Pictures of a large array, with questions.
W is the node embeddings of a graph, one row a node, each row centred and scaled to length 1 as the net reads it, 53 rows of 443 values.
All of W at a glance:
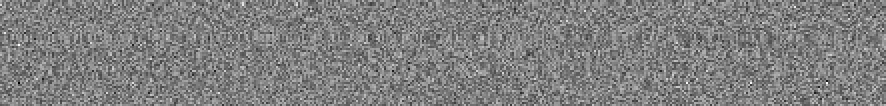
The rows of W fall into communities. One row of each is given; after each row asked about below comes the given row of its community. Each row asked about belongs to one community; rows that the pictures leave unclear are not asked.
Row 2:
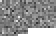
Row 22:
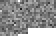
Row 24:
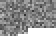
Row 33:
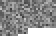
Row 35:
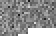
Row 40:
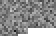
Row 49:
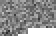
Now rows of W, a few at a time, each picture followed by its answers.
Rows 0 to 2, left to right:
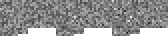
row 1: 2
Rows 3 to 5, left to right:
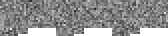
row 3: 33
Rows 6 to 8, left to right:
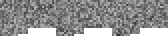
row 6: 49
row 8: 49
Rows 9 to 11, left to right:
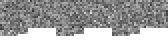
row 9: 24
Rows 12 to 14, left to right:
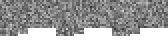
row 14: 22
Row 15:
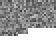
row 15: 49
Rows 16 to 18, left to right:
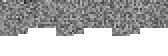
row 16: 33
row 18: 35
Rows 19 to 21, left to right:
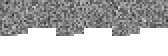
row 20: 35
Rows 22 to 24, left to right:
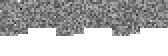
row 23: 33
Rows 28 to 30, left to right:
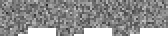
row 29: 49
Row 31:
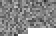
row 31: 49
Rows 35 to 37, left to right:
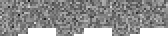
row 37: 33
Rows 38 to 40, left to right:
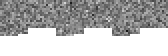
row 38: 22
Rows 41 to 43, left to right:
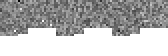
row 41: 22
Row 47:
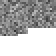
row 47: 40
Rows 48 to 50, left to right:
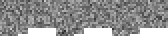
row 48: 33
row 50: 24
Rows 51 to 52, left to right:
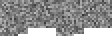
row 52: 22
